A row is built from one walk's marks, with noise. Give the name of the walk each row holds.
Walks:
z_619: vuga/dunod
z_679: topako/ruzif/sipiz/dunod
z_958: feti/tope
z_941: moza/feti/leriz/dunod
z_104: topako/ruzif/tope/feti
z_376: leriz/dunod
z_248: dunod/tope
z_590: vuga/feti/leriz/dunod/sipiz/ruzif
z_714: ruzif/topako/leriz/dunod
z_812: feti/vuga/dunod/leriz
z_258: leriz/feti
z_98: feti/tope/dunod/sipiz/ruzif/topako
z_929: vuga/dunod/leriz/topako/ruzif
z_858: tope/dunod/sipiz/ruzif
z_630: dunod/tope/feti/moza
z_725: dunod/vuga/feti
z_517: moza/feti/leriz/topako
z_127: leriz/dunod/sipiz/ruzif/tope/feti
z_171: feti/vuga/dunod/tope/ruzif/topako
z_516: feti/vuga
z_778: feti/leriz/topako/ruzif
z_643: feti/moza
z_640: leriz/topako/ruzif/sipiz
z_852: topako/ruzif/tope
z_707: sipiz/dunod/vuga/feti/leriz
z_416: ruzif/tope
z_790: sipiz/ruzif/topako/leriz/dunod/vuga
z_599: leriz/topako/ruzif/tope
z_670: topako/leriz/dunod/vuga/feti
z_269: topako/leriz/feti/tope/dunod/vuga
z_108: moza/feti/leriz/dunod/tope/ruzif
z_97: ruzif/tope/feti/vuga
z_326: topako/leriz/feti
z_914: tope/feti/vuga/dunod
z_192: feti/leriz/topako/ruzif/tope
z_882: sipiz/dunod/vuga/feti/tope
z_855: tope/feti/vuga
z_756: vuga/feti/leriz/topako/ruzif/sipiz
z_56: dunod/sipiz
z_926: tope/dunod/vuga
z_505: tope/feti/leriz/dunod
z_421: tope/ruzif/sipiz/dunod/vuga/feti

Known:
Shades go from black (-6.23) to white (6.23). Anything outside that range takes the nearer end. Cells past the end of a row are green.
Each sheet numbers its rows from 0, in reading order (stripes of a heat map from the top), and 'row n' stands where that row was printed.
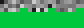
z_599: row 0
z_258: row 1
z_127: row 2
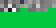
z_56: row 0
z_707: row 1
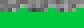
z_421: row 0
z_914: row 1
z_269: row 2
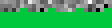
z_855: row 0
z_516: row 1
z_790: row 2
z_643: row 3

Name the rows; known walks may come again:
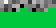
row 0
z_643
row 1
z_958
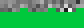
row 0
z_882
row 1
z_97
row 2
z_56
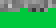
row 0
z_707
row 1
z_855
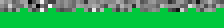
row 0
z_812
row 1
z_416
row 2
z_914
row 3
z_326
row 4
z_941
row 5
z_171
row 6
z_248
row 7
z_104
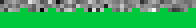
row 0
z_192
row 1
z_516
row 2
z_599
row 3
z_258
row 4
z_670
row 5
z_640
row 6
z_630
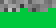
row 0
z_517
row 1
z_108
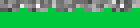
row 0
z_926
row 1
z_376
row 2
z_421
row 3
z_929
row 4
z_619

